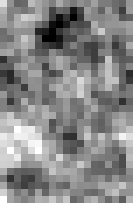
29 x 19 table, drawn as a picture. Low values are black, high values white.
On average the colour sits 50% of the way up the scale. The top middle is the ninth with the lowest average. No single row or column stands out from its neighbours. The bottom left is the ninth with the highest average. The histogram is bell-shaped. The field is mottled with small blotches.
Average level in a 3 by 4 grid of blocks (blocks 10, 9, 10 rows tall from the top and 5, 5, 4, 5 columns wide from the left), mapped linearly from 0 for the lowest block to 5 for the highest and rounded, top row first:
4012 / 3342 / 5434
